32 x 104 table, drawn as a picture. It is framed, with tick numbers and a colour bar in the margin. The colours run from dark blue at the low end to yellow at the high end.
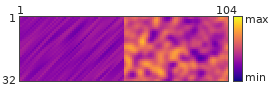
The table splits into one row of 2 panels. Panel 1,1: low, slanting up to the right, faint in contrast. Panel 1,2: middling, blotchy, strong in contrast.
